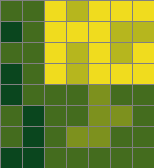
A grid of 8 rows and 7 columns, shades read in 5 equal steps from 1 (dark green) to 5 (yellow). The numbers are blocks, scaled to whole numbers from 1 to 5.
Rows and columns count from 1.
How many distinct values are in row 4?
4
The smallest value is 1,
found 7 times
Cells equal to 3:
5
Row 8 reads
1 1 2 2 2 2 2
